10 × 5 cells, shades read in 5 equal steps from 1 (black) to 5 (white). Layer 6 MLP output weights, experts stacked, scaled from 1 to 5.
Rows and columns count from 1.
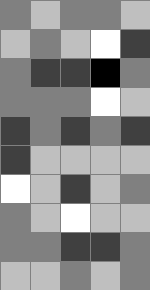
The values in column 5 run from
2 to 4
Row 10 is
4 4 3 4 3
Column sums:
32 34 30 35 32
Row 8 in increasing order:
3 4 4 4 5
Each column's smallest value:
2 2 2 1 2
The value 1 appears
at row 3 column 4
